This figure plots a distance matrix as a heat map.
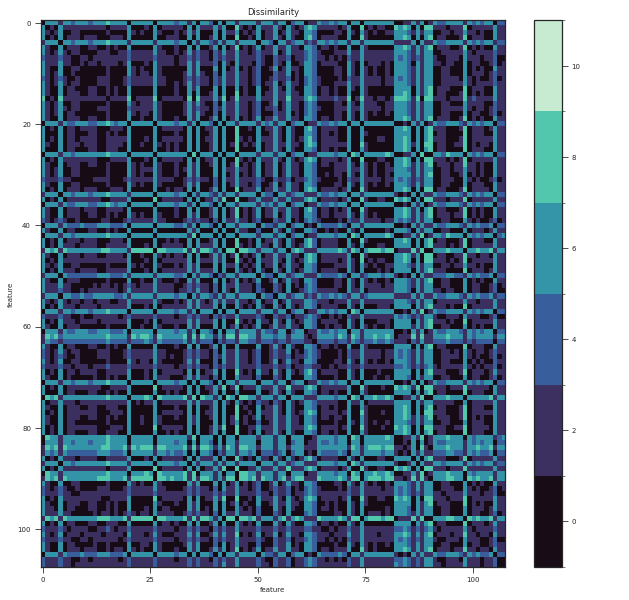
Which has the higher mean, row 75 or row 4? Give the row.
4
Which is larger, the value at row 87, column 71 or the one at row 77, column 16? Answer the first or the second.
the second
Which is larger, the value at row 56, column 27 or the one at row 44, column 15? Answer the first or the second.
the second
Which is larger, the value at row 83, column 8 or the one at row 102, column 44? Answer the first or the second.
the first
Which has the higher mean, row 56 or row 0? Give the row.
0
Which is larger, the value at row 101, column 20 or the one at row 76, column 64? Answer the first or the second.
the first
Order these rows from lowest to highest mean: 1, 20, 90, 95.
95, 1, 20, 90
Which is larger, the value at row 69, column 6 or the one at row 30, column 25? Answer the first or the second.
the first
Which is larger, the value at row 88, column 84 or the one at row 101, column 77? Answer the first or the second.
the first
